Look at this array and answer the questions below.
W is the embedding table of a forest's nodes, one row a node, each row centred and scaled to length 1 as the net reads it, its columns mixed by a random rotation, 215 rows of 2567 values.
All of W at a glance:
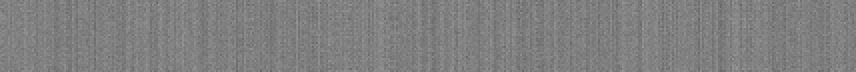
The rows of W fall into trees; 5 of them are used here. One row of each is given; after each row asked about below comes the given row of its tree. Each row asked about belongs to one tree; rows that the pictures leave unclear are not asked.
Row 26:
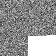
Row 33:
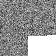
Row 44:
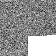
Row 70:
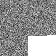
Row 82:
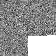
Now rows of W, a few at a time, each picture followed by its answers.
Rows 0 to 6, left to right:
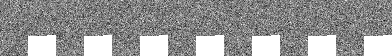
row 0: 70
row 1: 44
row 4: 82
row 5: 70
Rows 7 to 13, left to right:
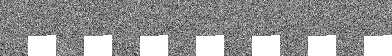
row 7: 82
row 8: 44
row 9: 82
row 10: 70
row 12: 70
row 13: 70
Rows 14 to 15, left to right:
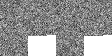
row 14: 82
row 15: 70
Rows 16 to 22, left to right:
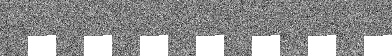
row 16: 70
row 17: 70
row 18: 70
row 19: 44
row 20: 82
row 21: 44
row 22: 44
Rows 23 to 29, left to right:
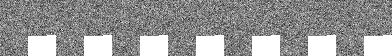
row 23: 82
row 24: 82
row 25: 70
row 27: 70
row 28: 44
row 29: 82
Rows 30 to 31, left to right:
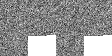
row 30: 82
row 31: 70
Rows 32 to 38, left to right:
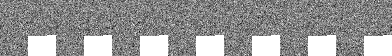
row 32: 33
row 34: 33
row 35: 82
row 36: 70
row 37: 82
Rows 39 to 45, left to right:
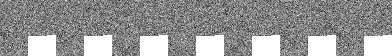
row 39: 44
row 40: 44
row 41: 82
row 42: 82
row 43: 70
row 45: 44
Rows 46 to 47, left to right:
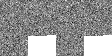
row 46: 70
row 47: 44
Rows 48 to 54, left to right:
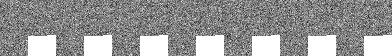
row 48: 70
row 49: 82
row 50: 82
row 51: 33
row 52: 44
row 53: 26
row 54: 82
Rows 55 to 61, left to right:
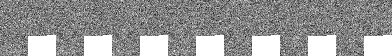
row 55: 44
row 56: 44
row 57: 44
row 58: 44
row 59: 26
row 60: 82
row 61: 82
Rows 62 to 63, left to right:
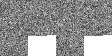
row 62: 70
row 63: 82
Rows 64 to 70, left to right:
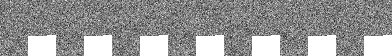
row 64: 70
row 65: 44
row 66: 70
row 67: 44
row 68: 70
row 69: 44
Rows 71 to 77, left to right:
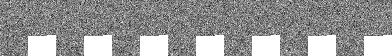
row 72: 82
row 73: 70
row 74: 82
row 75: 70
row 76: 44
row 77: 70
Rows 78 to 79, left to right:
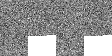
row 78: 44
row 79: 44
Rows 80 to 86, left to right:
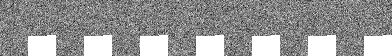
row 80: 82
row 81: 70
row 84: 70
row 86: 26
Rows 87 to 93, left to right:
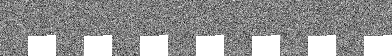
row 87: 82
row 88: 70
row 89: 82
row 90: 44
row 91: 44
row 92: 44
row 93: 70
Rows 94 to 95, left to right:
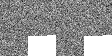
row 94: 70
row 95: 26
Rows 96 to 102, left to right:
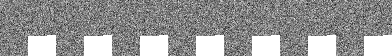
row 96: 33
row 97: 70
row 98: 33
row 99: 70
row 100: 70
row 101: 26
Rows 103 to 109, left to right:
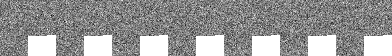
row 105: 44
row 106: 70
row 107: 44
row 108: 44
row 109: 70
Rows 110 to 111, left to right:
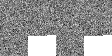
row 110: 33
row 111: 82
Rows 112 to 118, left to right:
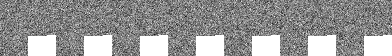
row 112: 82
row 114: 82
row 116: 70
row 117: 33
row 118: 44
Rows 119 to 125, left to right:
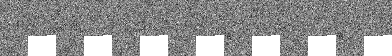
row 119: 70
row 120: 70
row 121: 33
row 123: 44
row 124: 70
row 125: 44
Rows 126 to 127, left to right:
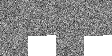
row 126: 82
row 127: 70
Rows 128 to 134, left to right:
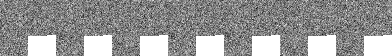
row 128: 33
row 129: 44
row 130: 82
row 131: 44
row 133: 82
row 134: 70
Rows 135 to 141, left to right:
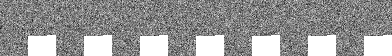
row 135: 33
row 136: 70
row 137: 70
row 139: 82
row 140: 26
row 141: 70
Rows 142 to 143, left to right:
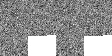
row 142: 82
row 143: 82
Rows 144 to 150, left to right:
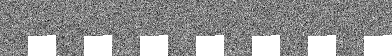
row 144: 44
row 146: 44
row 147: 82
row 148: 44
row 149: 33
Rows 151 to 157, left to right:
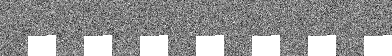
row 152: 44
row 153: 44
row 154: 33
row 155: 70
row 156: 26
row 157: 82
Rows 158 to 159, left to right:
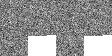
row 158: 70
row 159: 82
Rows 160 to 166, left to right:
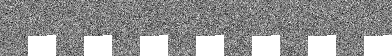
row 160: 44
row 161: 82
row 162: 44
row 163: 44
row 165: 70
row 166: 44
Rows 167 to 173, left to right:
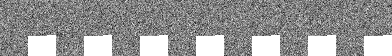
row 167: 82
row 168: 44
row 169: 33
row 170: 33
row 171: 82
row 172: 33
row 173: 82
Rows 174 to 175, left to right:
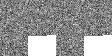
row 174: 82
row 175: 82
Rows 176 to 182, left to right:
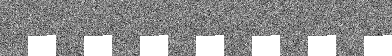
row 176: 44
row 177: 82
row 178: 44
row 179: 70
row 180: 70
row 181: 70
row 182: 82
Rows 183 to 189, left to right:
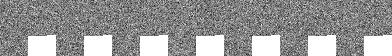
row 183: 70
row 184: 33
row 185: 82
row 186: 44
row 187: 82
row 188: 70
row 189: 82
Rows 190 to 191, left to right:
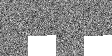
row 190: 33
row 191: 44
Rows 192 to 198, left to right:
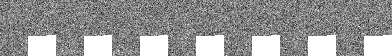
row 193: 44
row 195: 82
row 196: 70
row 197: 82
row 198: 33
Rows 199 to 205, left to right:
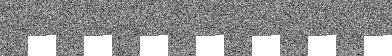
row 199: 70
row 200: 44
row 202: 44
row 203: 70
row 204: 44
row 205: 44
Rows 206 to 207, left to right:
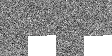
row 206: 44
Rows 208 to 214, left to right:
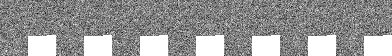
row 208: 44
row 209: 82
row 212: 82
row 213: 82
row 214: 82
